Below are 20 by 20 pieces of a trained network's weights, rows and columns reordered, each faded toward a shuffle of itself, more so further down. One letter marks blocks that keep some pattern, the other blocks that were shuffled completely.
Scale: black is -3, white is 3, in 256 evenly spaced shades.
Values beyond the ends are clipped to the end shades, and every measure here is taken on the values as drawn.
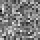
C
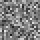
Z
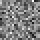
C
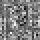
C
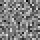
Z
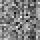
C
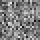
C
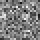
C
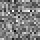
C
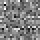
C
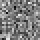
C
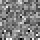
C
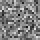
Z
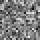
C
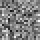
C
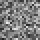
C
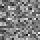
C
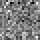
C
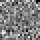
C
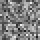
C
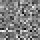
C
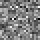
C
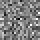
C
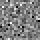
Z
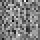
C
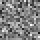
Z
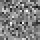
C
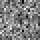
Z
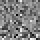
C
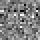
C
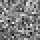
Z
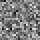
C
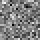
Z
